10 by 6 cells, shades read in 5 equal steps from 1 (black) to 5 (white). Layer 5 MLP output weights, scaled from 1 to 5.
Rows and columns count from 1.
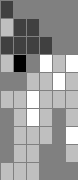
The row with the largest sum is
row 6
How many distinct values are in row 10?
2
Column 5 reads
3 3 3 4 5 4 3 3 3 3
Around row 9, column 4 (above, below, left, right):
4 3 4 3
